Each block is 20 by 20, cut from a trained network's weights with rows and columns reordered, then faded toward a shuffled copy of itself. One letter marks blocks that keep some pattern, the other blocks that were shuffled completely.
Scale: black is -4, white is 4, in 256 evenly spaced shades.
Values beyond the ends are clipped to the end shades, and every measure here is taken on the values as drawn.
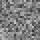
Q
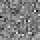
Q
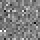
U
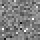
U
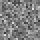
Q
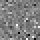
U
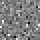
Q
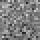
Q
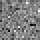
Q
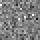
Q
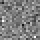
U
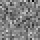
U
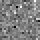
Q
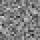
Q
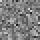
Q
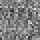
U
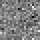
Q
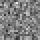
U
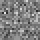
Q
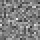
Q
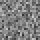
Q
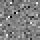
Q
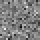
Q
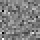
U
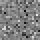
Q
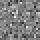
U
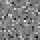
Q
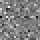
U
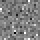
Q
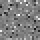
Q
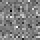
U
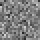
Q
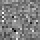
U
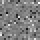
Q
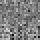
U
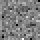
Q
